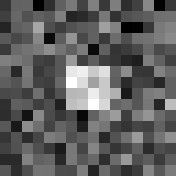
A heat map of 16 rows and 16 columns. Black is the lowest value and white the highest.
Ninth with the highest average: centre. Stripes: none. Odd rows or columns: none. Odd patch: higher, in the centre.
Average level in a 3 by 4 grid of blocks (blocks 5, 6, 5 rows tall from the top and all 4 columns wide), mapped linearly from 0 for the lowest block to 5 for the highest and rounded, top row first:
1101 | 0451 | 0111
